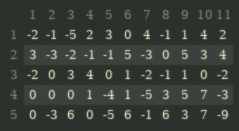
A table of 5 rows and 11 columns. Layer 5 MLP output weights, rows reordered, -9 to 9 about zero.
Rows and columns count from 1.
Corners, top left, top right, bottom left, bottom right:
-2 2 0 -9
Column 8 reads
-1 0 -1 3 6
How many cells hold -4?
1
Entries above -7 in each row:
11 11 11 11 10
